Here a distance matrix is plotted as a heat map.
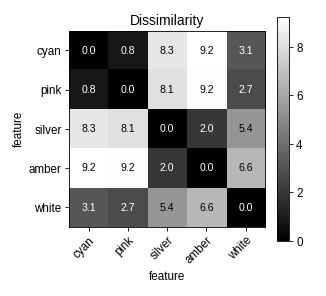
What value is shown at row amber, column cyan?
9.2
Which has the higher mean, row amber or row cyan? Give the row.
amber
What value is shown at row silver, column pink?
8.1
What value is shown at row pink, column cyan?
0.8
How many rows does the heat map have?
5
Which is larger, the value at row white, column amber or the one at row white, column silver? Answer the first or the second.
the first
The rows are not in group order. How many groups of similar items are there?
2
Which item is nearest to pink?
cyan
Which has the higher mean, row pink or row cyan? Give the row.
cyan
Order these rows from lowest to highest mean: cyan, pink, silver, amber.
pink, cyan, silver, amber
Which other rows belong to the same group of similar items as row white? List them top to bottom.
cyan, pink
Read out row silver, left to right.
8.3 8.1 0.0 2.0 5.4
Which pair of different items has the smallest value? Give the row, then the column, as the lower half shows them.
pink, cyan
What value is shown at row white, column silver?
5.4
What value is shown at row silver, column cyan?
8.3
